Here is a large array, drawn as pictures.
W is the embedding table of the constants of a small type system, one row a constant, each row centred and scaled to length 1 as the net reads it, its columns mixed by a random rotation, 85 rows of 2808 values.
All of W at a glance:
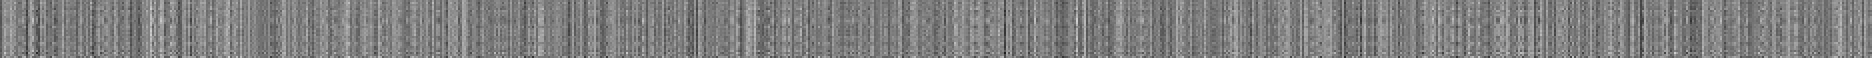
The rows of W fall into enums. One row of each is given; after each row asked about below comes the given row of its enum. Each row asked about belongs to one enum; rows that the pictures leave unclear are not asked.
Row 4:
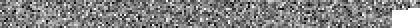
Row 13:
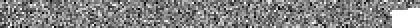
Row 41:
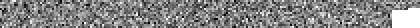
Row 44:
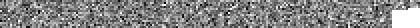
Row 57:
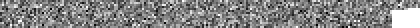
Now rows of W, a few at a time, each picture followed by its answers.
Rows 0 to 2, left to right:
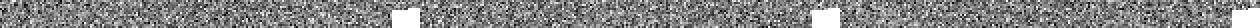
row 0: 41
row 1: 57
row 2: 4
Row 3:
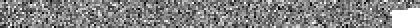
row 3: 13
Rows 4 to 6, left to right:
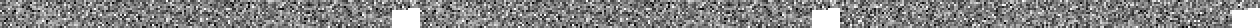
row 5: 4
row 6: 57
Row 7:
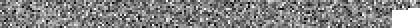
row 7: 4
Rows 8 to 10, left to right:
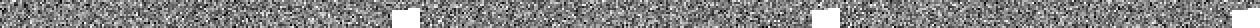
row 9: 57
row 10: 13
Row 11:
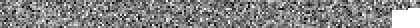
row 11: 4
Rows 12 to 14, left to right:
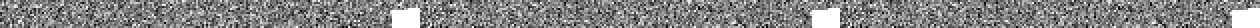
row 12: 57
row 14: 13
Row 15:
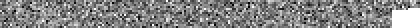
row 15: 4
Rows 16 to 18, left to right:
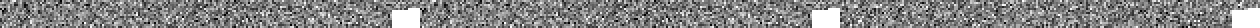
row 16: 41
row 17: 41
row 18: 57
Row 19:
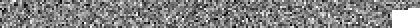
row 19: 41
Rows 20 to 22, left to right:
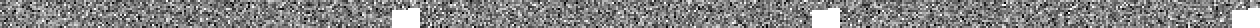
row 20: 4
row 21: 13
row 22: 44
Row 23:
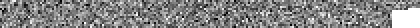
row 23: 41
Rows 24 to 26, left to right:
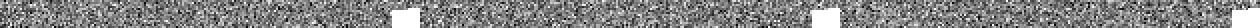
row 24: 13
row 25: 57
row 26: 4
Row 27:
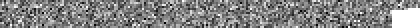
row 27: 57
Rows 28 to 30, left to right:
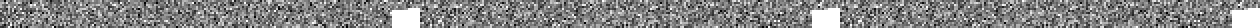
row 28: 13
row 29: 57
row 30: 57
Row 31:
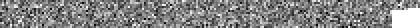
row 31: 57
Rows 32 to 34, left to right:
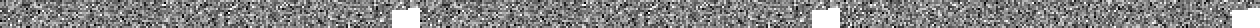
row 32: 44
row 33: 44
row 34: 13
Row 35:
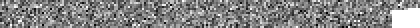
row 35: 57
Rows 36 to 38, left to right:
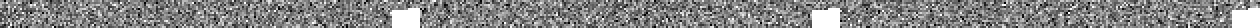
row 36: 13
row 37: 41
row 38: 44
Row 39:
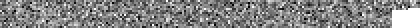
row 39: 4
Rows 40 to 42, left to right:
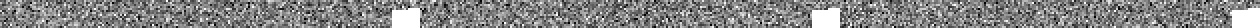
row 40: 4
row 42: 13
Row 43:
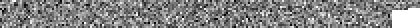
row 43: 41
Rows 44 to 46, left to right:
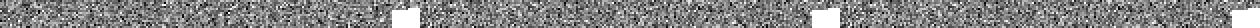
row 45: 13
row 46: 13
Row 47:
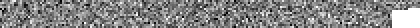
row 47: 41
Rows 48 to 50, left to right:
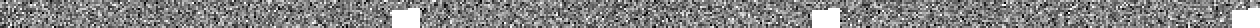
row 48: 13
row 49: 41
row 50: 44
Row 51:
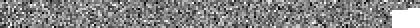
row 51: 13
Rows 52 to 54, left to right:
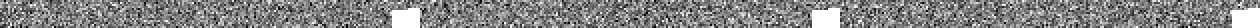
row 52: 13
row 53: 41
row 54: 57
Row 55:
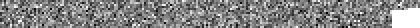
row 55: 57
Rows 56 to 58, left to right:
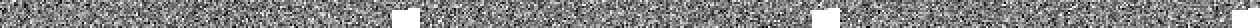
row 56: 41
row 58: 44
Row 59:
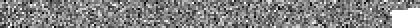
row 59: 13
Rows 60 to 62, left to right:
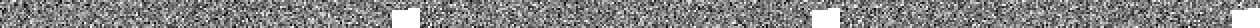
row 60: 41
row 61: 13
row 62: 57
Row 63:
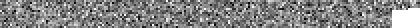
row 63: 4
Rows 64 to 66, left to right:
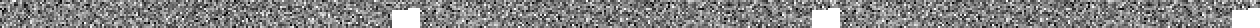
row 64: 41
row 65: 4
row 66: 4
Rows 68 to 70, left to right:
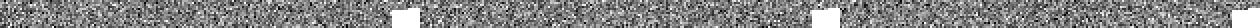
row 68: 13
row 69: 57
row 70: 41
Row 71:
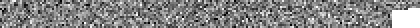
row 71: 41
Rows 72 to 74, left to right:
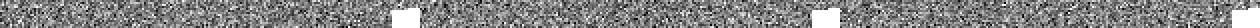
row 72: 57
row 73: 41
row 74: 44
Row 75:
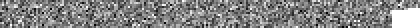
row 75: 57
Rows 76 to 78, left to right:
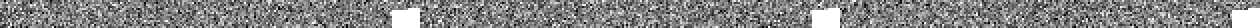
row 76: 13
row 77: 57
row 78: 41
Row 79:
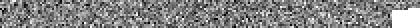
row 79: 41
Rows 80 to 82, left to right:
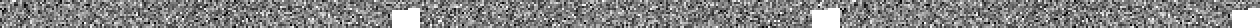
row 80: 41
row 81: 57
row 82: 41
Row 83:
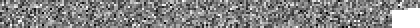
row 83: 57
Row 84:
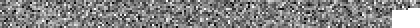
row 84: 4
